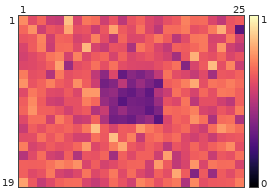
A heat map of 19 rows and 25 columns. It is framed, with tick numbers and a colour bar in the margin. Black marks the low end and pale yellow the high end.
Average level on the scale: 60%. Odd patch: lower, in the centre. Slope: none. Stripes: none. Ninth with the lowest average: centre.
